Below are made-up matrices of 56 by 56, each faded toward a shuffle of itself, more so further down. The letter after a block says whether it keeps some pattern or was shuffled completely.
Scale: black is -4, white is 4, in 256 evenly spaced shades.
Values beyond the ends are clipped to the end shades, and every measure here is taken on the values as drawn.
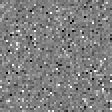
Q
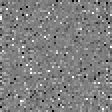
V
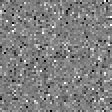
V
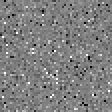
Q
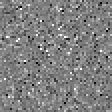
V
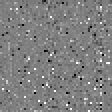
V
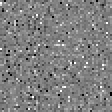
V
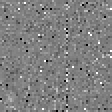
V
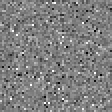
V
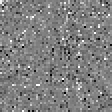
V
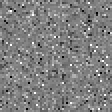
V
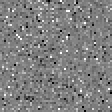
V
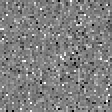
V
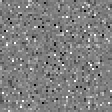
V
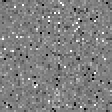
V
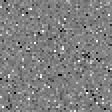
Q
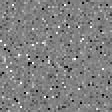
Q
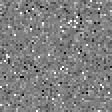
Q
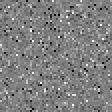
V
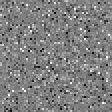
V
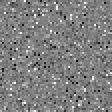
Q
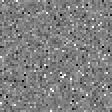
Q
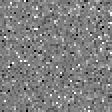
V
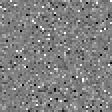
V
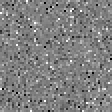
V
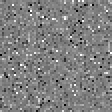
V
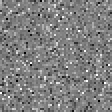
Q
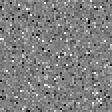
Q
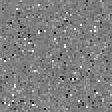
Q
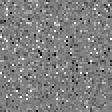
V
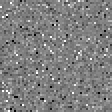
Q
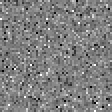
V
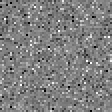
Q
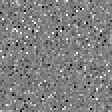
Q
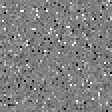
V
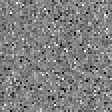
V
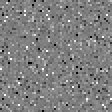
Q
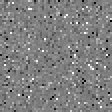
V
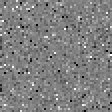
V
